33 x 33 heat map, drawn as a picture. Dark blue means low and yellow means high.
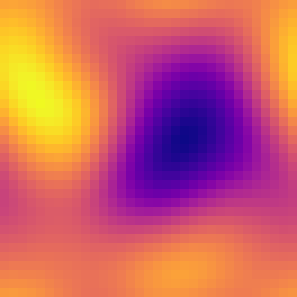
The bottom left is the smoothest part. There are no regular stripes. The ninth with the lowest average is the centre. There are no lone odd cells.
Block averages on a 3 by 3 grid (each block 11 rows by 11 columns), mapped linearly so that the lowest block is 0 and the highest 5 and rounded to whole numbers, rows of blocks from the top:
5 2 3
4 0 1
3 3 3
